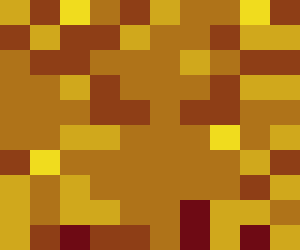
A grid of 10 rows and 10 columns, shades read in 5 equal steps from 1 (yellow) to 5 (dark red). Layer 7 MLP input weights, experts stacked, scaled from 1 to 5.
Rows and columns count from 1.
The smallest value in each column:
2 1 1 2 2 2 2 1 1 2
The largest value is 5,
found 4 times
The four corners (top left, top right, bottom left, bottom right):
2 4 2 2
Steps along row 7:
down up same same same same same down up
